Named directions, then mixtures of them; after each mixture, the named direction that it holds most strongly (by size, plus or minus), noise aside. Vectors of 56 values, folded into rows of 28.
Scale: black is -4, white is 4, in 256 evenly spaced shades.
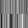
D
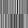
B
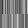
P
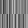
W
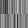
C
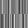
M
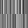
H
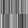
D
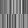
H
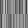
P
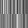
H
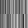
P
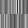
B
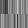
C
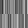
P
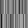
D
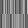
P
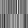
B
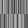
W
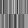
W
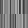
H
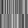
P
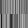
D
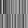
W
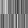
C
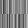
W
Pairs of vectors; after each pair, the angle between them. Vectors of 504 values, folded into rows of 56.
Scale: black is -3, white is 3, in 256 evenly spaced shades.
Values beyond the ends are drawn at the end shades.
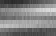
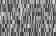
orthogonal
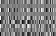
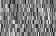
partly aligned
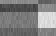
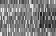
partly opposed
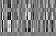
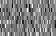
orthogonal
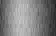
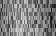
partly aligned
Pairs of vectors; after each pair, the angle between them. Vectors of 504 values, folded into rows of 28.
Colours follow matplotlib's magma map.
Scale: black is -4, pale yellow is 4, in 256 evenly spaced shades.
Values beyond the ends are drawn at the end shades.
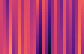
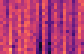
nearly parallel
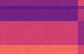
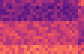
nearly parallel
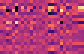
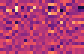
nearly opposite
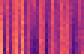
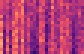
nearly parallel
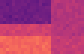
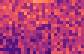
partly opposed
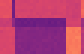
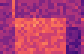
nearly opposite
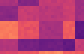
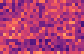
partly aligned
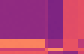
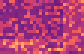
partly aligned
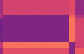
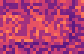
partly opposed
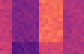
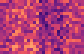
partly opposed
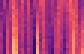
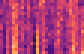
nearly parallel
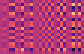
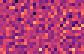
partly opposed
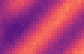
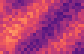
nearly opposite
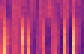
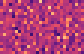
orthogonal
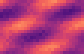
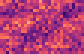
partly aligned
